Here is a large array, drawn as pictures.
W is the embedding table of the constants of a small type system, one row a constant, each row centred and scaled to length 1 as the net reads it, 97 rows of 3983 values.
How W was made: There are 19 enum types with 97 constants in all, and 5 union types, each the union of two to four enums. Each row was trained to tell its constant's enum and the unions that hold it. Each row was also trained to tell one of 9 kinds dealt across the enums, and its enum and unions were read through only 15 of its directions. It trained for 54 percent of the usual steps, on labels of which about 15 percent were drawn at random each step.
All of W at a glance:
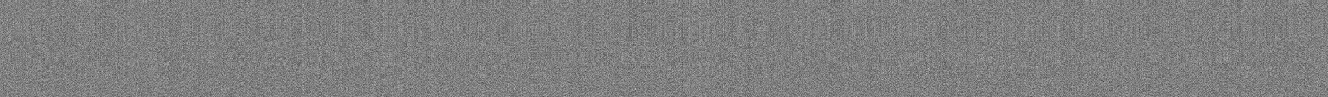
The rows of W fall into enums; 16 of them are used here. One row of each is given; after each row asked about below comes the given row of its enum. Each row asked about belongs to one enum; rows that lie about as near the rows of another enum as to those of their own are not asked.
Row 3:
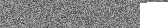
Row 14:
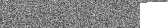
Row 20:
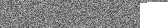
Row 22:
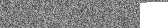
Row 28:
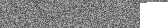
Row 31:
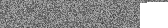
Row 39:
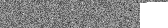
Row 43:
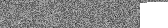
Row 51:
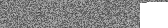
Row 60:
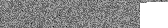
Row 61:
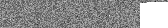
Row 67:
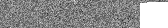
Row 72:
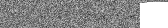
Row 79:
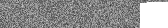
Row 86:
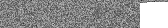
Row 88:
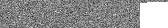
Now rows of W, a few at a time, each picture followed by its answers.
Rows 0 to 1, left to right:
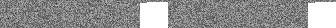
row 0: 31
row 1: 31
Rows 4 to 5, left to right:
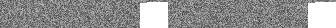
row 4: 72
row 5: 31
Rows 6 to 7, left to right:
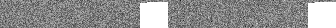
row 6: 20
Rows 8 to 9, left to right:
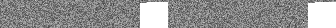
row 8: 51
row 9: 39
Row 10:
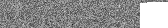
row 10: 3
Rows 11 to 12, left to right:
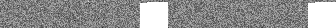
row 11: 86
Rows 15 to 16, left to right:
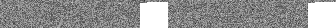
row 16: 60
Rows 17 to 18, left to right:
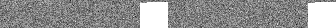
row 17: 88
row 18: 86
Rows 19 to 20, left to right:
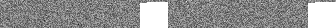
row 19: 28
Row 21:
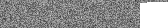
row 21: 20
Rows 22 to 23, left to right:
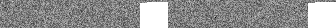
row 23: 31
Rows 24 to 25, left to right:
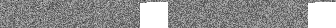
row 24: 20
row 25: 28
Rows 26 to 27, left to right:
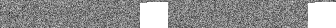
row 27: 72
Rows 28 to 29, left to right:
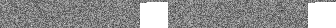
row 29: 20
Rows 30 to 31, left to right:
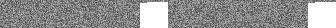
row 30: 28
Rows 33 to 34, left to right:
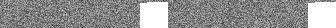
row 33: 14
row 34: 60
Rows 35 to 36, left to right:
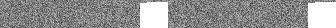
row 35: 60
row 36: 31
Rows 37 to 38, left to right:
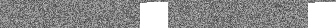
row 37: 72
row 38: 39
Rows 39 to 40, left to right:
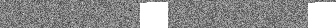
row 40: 72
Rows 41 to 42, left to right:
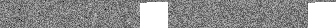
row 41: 79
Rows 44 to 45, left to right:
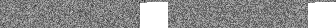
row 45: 51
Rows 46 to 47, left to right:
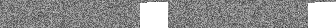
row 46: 14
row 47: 79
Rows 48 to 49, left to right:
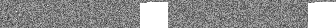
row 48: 61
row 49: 86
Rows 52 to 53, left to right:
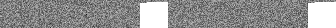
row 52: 79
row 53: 20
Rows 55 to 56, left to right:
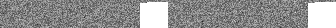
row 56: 43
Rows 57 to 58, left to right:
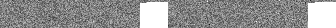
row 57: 61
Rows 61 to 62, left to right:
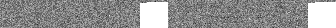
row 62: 60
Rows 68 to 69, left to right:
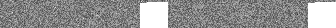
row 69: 61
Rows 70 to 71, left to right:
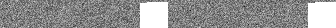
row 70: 22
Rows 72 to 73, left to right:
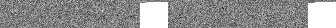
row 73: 79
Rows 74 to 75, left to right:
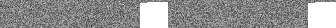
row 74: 51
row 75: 51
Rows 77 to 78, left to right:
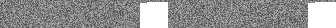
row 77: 28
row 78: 22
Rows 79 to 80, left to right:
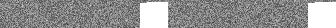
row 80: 39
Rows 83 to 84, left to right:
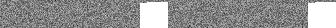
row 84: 31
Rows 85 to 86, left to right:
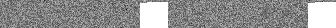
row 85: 28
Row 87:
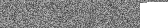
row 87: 20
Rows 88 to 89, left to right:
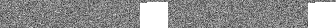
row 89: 28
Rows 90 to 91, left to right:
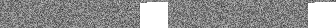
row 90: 60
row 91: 51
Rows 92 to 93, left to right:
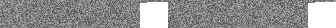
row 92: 3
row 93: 79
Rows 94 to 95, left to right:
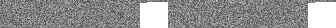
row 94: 14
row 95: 51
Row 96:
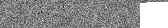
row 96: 79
